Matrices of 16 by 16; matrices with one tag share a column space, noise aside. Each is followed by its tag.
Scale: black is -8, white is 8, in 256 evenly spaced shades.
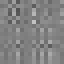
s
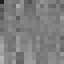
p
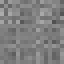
s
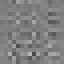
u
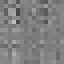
s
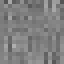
p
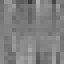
p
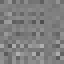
u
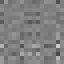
u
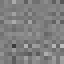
u
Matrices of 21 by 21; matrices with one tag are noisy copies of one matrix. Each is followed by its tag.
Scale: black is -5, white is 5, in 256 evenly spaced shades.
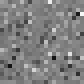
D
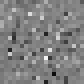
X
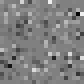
D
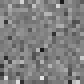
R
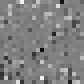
R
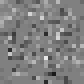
X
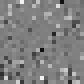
R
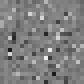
X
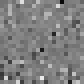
R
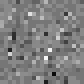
X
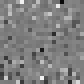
R
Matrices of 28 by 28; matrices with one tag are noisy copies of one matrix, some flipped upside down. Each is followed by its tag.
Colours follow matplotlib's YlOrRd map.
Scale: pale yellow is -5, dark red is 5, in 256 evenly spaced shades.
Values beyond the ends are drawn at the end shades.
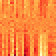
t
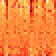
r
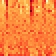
r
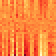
t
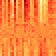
t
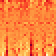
r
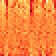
r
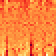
r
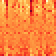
r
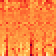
r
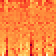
r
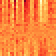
t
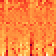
r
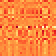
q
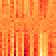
t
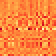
q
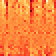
r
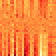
t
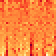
r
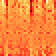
r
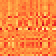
q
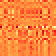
q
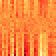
t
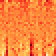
r
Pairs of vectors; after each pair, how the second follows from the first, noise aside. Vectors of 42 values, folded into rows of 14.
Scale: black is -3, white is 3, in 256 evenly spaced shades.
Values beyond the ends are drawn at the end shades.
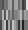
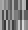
negated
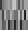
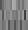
shrunk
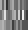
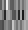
negated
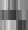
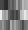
wrapped around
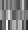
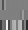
partly zeroed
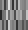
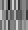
negated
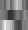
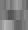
shrunk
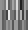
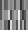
wrapped around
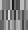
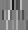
partly zeroed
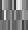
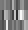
wrapped around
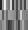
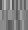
shrunk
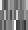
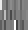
partly zeroed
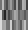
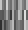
wrapped around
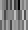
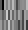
wrapped around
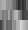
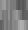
shrunk
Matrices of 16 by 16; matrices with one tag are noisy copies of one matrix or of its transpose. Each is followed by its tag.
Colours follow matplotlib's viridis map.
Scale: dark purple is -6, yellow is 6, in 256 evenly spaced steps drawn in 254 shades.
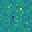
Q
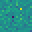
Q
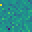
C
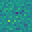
Q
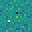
Q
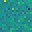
C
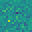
Q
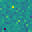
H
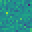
H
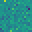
C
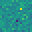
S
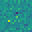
Q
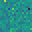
C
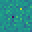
Q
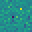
Q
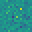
Q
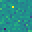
H
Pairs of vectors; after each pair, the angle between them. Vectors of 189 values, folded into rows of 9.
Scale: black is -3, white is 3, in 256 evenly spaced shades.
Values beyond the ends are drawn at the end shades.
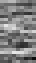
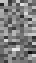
orthogonal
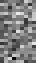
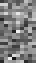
nearly parallel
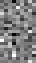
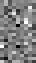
orthogonal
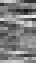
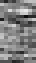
nearly opposite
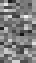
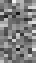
orthogonal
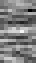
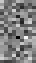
orthogonal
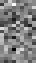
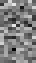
nearly parallel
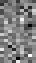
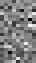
partly opposed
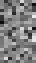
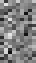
orthogonal
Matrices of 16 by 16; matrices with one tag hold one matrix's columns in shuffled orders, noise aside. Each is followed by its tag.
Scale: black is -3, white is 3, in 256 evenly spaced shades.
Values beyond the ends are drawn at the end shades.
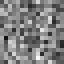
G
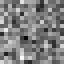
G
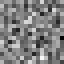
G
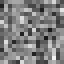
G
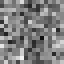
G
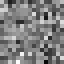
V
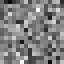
V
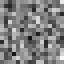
G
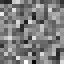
V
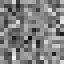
G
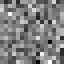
V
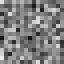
G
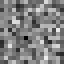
G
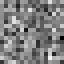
G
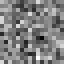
G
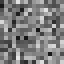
G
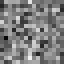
G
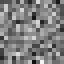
V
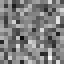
G
